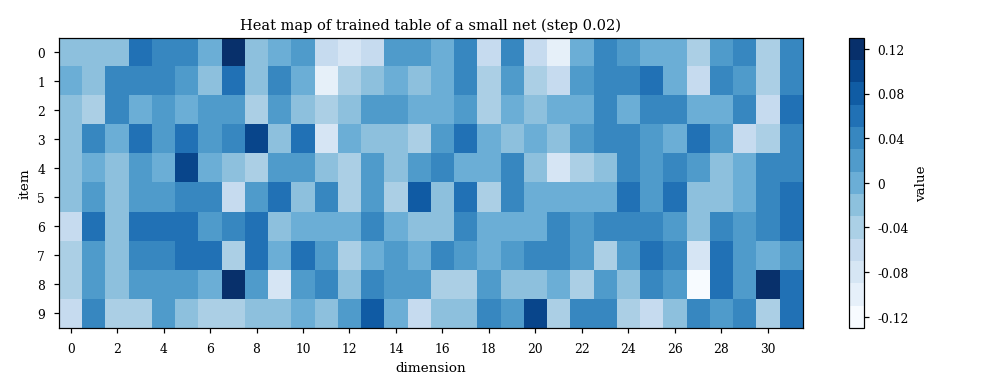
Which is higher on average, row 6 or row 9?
row 6
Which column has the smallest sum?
0
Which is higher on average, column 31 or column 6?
column 31
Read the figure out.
Title: Heat map of trained table of a small net (step 0.02)
x-axis: dimension, ticks 0 2 4 6 8 10 12 14 16 18 20 22 24 26 28 30
y-axis: item, ticks 0 1 2 3 4 5 6 7 8 9 (0 at the top)
Colour bar: value, ticks -0.12 -0.08 -0.04 0 0.04 0.08 0.12
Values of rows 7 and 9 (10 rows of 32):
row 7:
-0.04 0.02 -0.02 0.04 0.04 0.06 0.06 -0.04 0.06 0 0.06 0.02 -0.04 0 0.02 0 0.04 0.02 0 0.02 0.04 0.04 0.02 -0.04 0.02 0.06 0.04 -0.08 0.06 0.02 0 0.02
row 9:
-0.06 0.04 -0.04 -0.04 0.02 -0.02 -0.04 -0.04 -0.02 -0.02 0 -0.02 0.02 0.08 0 -0.06 -0.02 -0.02 0.04 0.02 0.1 -0.04 0.04 0.04 -0.04 -0.06 -0.02 0.04 0.02 0.04 -0.04 0.06
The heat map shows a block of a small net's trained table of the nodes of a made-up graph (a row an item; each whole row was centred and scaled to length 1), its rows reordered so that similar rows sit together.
